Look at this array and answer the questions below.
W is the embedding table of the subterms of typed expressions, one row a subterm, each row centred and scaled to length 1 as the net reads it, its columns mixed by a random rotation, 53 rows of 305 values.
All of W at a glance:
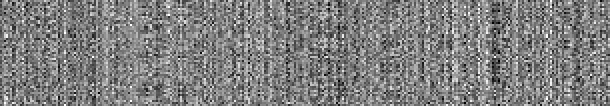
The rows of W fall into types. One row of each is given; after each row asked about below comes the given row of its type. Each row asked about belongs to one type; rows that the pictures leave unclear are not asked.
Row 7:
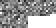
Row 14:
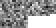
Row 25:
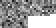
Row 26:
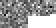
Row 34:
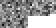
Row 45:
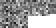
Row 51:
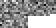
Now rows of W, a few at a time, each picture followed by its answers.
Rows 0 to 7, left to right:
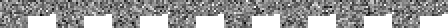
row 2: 25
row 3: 7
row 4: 25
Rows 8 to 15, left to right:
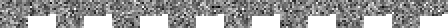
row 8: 34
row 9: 34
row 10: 25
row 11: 26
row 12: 34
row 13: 14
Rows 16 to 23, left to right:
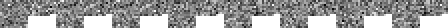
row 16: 26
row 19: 34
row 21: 51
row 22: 45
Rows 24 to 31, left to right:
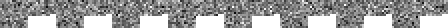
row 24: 14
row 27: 14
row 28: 45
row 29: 25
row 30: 26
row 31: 25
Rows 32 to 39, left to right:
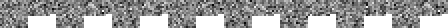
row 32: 51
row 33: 26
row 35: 51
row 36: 25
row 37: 14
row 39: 26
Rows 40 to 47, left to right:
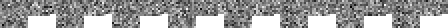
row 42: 7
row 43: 34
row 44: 14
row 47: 45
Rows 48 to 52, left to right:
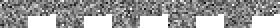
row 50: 34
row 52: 26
